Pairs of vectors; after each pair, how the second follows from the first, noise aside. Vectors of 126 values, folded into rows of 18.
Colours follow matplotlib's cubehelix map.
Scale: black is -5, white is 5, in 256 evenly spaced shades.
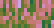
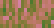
shrunk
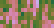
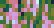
scaled up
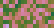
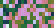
scaled up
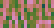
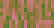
shrunk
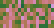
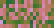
reversed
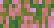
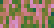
negated
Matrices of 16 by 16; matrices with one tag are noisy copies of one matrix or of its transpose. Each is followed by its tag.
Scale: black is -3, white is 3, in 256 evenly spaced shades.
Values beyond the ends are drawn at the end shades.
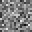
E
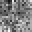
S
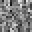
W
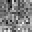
S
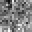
S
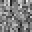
W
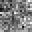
S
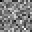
E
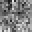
S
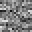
W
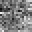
S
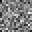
E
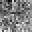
S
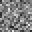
E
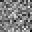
E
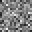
E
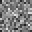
E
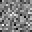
E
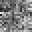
S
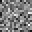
E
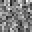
W
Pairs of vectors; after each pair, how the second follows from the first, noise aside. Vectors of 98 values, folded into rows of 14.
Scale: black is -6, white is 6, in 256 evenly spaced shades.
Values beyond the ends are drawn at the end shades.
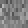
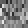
scaled up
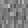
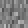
reversed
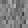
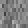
reversed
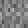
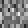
scaled up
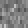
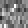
scaled up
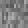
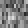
scaled up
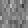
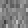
reversed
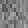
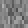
wrapped around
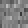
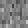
wrapped around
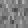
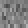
wrapped around
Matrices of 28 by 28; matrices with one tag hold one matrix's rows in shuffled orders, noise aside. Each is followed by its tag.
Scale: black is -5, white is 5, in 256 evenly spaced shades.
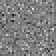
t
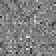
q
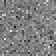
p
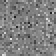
p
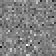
q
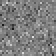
t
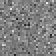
p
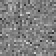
q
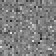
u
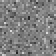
p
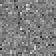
q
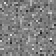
u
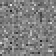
u
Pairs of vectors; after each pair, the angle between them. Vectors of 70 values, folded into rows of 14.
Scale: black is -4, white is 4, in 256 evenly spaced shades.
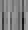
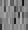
orthogonal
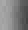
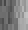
nearly opposite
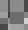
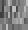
partly opposed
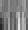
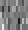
partly opposed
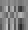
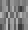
nearly parallel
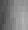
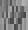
orthogonal
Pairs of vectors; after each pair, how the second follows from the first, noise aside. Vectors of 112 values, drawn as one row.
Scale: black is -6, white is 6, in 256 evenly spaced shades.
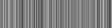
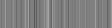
partly zeroed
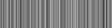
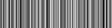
scaled up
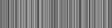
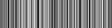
scaled up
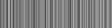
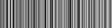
scaled up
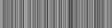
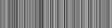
reversed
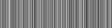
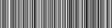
scaled up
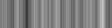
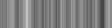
negated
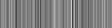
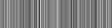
reversed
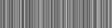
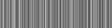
reversed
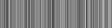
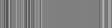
partly zeroed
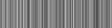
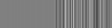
partly zeroed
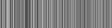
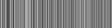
negated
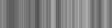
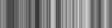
scaled up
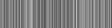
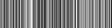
scaled up
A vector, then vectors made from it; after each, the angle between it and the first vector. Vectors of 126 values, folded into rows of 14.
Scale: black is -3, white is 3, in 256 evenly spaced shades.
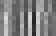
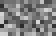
orthogonal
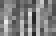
nearly parallel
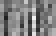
nearly opposite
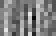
nearly parallel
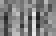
nearly opposite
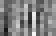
nearly opposite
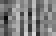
nearly opposite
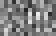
partly aligned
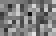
partly opposed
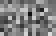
partly opposed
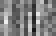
nearly parallel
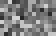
orthogonal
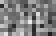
partly aligned
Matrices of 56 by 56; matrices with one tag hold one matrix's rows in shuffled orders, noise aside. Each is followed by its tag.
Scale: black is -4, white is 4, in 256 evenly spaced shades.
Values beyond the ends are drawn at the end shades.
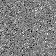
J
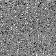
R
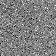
J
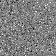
J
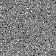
R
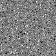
R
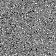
J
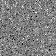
J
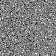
J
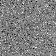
J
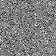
J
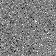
J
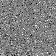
J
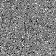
J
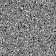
R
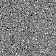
J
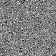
R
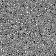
R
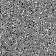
J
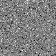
R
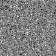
R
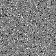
R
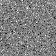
R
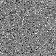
J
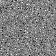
R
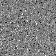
R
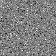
R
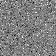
J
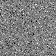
J
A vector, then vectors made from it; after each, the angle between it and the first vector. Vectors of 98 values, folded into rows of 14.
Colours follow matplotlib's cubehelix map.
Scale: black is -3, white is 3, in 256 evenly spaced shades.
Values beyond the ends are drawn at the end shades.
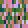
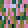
partly aligned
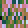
partly aligned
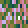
nearly opposite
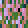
orthogonal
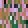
partly opposed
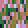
partly aligned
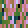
partly aligned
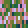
nearly opposite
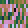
orthogonal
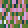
nearly opposite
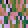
orthogonal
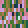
nearly opposite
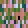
nearly parallel
